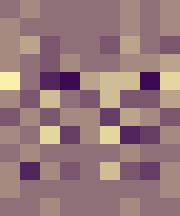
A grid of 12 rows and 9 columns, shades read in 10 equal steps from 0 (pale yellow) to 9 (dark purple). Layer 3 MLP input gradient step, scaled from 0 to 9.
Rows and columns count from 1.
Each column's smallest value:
0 3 1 4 3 1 2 4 1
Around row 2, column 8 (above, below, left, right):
5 5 4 4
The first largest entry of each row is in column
1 2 3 3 4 2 6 7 1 2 2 1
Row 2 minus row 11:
0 0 0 0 0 0 -1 0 0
